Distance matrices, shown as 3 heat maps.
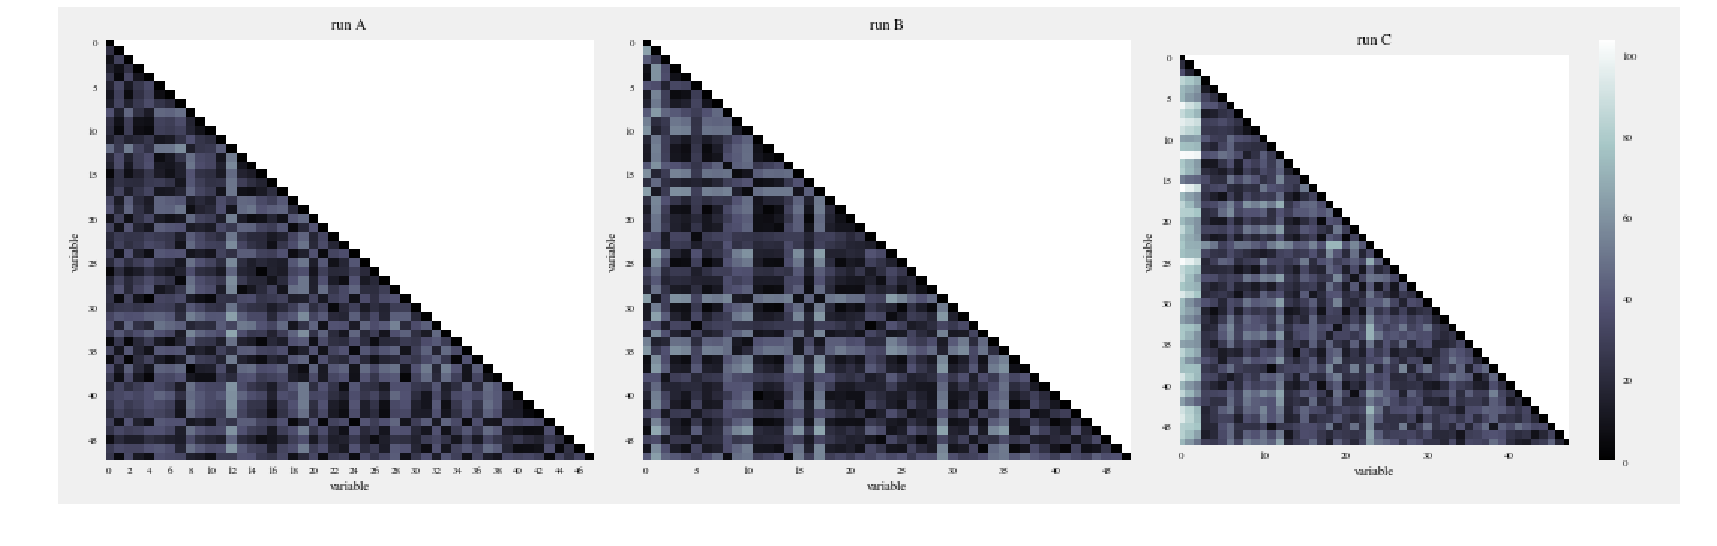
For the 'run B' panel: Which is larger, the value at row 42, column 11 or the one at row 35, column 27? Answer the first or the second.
the second
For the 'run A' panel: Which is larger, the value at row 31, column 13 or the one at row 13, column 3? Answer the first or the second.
the first
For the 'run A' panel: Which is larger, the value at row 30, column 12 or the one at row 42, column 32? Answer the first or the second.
the first
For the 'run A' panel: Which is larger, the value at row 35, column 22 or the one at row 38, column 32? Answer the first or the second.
the first
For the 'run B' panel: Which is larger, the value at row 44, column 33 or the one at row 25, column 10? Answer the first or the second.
the second
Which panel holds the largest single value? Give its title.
run C
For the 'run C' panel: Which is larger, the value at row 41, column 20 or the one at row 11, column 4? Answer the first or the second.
the first
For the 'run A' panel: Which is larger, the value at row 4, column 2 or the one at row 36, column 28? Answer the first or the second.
the first
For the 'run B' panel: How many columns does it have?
48
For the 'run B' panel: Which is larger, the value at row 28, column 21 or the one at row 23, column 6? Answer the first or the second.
the second
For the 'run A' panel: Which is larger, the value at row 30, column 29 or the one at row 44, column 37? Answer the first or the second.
the second
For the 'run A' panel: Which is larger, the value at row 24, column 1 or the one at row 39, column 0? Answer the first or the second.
the second
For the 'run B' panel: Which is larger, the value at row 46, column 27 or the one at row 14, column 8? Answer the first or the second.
the first
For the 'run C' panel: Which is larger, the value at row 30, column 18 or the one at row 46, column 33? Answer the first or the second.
the first
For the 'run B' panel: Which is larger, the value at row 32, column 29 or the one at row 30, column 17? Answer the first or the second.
the second
